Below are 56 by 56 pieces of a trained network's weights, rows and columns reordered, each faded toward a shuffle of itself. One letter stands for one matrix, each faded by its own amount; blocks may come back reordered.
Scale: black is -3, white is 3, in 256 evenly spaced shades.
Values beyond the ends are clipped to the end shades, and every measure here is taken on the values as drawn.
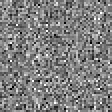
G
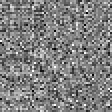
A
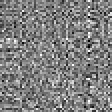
A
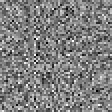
A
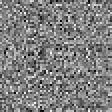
A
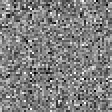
G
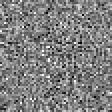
G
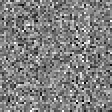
G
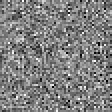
G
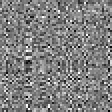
A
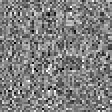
A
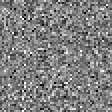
G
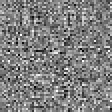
A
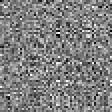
A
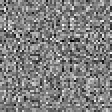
A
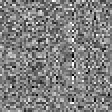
A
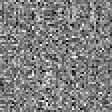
G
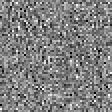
G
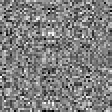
A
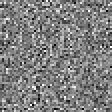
G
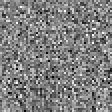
G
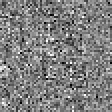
G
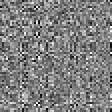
A
